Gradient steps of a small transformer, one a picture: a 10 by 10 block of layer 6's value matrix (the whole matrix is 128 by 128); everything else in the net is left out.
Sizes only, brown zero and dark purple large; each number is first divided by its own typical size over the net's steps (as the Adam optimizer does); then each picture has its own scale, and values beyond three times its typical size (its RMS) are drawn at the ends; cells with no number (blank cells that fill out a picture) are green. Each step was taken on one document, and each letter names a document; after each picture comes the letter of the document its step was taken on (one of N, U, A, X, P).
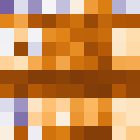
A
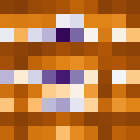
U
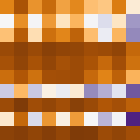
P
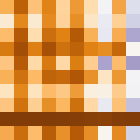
P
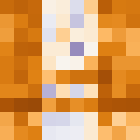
U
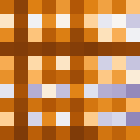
P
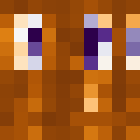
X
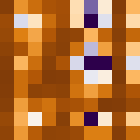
X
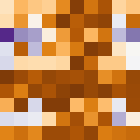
A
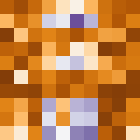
U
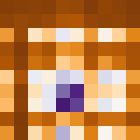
U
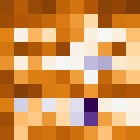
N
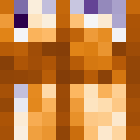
N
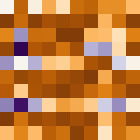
A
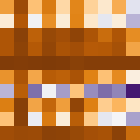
P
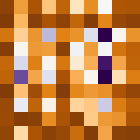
N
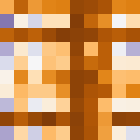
A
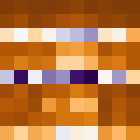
U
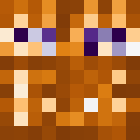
N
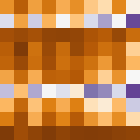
P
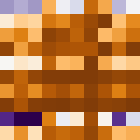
A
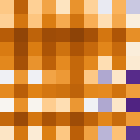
P
